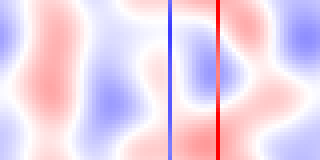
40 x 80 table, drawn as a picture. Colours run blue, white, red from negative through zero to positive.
Overall the values sit about 50% of the way up the scale. Columns 43 and 55 differ from the columns beside them. A few values lie far out on both sides of the bulk. No overall slope runs across the table.
